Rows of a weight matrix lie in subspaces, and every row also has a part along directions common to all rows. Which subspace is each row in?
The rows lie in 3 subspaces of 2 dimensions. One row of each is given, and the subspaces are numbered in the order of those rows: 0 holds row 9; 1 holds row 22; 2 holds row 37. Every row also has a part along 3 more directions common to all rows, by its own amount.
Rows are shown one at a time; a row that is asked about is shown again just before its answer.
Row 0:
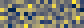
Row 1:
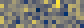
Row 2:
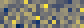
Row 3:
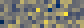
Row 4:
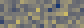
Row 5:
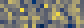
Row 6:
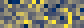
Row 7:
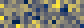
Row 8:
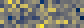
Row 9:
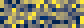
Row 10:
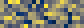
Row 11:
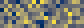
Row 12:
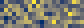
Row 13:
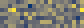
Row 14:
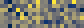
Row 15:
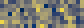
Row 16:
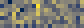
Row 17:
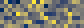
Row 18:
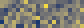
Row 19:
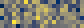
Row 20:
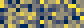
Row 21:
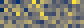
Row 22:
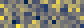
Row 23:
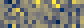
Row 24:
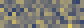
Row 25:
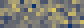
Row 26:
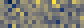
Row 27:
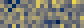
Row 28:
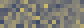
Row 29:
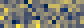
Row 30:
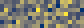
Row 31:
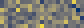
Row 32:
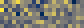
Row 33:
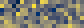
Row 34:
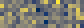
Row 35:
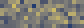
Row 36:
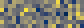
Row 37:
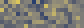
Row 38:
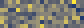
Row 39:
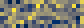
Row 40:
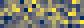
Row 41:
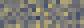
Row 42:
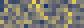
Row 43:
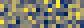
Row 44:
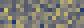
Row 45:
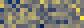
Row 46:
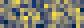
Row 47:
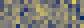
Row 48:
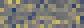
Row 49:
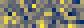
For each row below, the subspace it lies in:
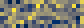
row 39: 0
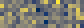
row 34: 1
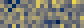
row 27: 0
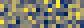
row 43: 1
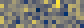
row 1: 1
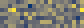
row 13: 0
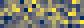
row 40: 2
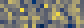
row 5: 2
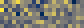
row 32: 2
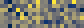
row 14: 0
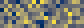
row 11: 2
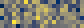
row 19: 1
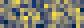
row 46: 2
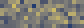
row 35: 2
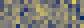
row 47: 1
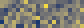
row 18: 1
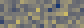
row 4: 1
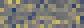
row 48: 0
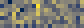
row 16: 0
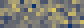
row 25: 2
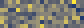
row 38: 0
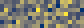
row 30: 1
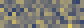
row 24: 2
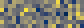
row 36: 1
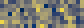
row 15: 2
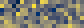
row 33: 2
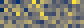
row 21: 2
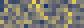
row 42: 2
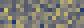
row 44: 1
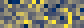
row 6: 2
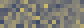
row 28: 1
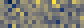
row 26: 0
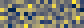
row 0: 0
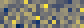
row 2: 1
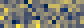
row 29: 1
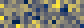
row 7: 1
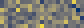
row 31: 0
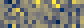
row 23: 0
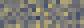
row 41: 1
